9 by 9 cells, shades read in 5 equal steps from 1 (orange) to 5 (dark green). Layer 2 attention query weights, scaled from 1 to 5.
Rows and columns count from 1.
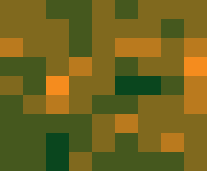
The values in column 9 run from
1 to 3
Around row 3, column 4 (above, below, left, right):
4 2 3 3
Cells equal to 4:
28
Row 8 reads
4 4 5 4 3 4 3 2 3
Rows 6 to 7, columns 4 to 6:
3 4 4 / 4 3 2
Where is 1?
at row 4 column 9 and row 5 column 3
